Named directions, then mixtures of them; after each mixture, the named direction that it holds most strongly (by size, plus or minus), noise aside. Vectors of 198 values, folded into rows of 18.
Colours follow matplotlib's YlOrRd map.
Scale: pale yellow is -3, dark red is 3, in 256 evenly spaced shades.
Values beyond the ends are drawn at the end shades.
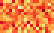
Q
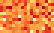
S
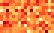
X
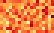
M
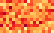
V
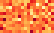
S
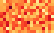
M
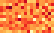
S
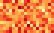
Q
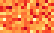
S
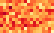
V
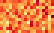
M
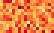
Q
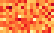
S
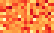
S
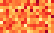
X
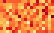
M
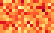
Q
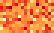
S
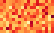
M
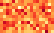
Q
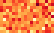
S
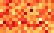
X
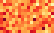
S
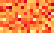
S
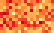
V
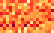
V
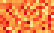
M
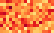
V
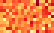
M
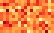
X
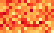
V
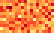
S
